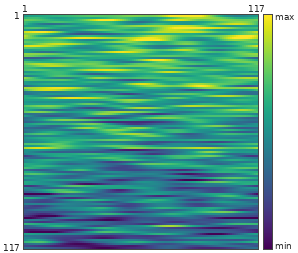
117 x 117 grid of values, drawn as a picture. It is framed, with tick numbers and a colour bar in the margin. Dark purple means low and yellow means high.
Average level on the scale: 50%. Grain: streaks across. Slope: up to the top. Histogram: bell-shaped.
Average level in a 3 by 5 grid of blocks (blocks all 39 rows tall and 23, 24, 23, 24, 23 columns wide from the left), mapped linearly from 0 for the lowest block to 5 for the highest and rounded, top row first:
54555 | 33233 | 00001
